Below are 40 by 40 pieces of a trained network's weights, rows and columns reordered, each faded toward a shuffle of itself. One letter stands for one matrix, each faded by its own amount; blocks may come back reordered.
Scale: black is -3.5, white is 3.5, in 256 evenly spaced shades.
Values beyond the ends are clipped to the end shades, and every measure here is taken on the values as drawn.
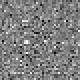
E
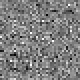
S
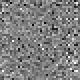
S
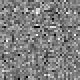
S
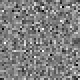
S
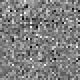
E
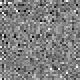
S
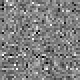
S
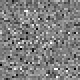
E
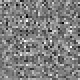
S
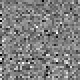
S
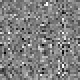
S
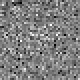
E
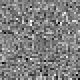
S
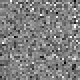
E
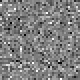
E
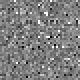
E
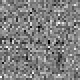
S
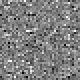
E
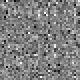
S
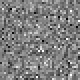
E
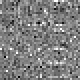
E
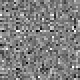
S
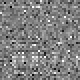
E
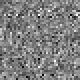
S
